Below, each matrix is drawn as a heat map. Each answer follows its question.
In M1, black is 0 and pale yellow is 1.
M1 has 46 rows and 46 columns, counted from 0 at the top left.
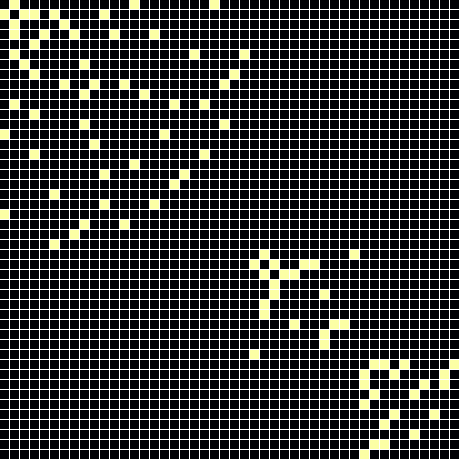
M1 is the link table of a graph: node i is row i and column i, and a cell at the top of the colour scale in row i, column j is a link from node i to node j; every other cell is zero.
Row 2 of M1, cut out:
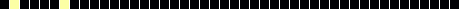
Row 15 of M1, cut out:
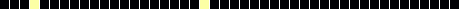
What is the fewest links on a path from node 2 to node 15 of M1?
3
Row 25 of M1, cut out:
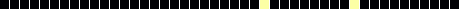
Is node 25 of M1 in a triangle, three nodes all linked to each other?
no
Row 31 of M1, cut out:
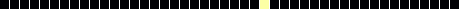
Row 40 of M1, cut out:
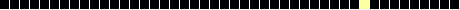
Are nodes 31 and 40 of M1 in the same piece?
no
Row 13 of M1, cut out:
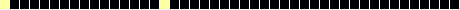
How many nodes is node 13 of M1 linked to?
2
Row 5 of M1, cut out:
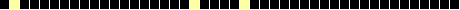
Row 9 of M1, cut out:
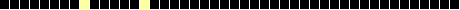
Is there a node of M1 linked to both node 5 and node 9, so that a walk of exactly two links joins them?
no
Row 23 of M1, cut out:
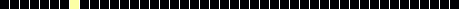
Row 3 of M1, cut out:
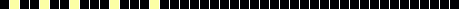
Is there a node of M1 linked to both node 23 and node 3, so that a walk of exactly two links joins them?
yes
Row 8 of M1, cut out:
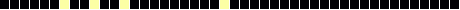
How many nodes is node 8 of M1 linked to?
4
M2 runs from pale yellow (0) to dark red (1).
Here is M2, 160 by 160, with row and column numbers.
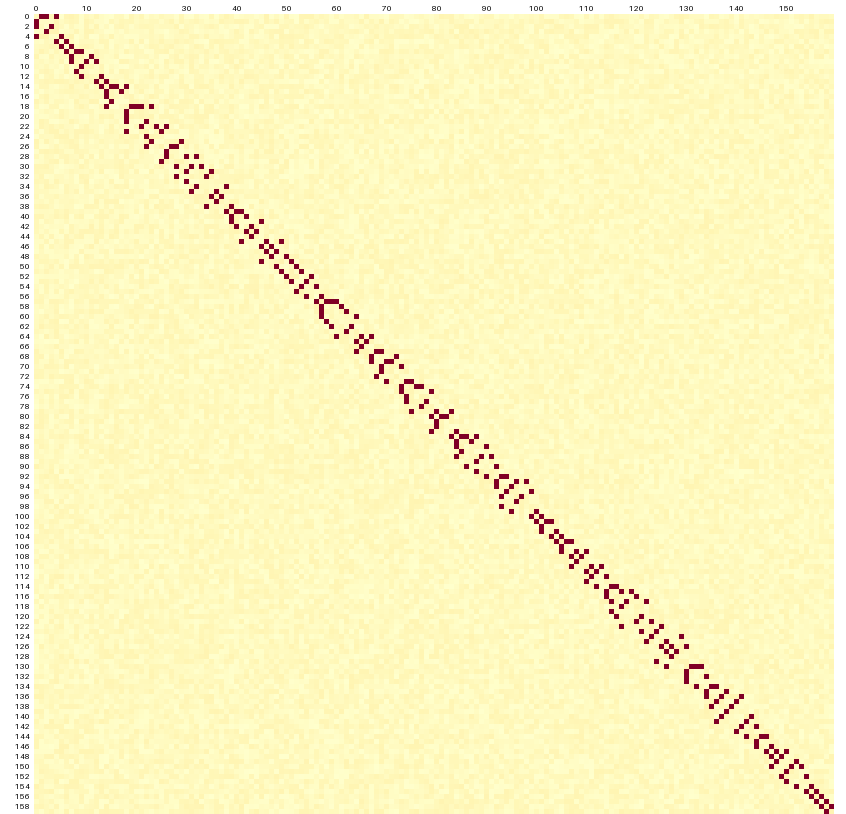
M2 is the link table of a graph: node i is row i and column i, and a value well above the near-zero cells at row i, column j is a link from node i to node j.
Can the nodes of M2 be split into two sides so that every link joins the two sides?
yes
